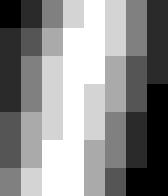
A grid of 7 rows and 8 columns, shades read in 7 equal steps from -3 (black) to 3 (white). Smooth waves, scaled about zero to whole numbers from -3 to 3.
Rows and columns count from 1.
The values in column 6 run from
-1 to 2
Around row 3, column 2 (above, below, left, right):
-1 0 -2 2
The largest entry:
3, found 11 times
